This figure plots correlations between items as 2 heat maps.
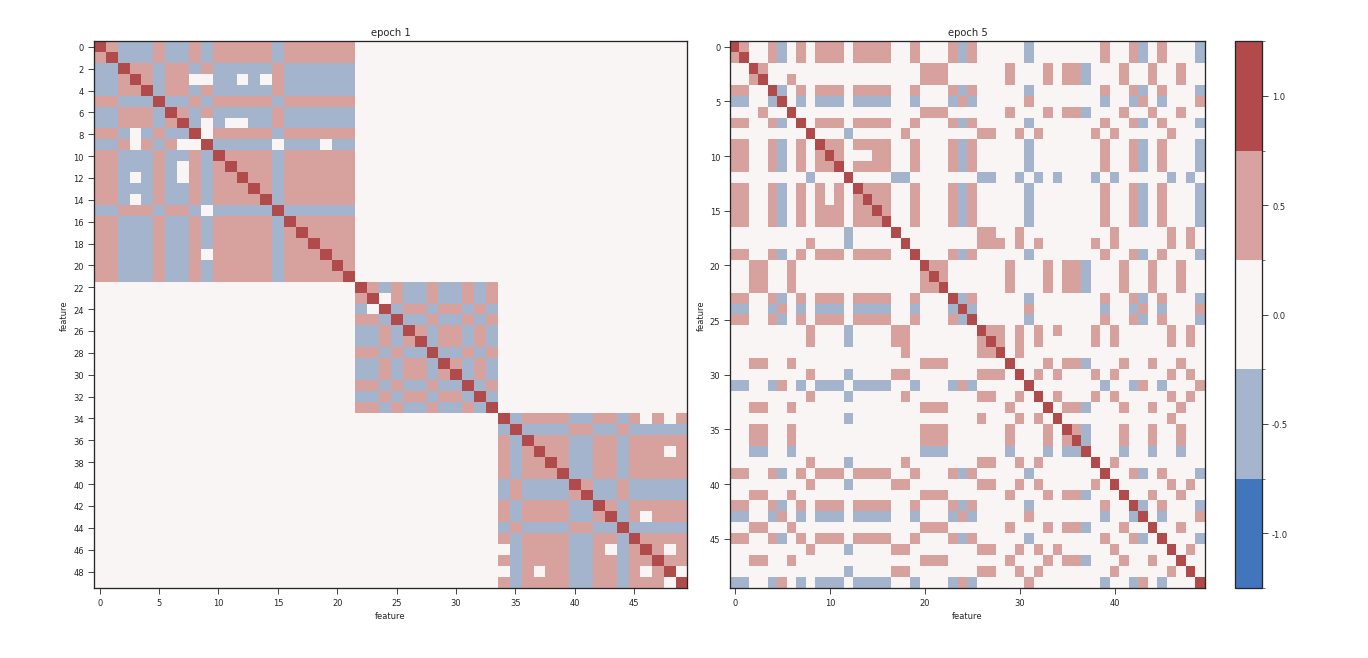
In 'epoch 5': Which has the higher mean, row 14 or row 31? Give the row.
14
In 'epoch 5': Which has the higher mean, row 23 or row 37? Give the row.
23
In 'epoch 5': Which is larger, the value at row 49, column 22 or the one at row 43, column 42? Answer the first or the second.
the first
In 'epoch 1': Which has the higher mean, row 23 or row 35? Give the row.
23
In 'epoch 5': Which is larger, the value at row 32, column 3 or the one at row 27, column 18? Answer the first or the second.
the second
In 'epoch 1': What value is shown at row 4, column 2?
0.5
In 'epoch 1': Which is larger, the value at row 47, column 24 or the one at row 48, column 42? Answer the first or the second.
the second
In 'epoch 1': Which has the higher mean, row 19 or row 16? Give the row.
19
